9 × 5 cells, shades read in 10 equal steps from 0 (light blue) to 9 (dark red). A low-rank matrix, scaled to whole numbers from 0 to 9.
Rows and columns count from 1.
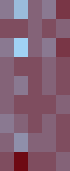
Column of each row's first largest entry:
5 1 5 2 3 2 3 5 2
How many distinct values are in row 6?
2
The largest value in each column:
6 9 6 6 7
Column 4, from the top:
4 6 4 5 5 6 5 5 6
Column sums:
44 40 50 46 53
